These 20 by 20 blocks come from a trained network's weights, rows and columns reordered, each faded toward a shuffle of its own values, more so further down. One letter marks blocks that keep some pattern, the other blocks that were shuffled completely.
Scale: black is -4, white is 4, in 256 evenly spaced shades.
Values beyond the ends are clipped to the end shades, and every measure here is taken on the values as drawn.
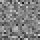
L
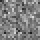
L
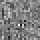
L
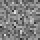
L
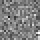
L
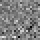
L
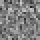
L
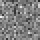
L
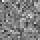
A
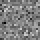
A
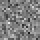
A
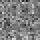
L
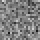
L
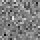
A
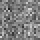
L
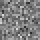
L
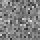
A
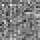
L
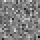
A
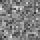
L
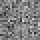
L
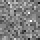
A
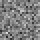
A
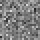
A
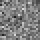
A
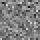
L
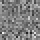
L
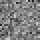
A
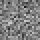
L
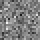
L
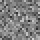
A
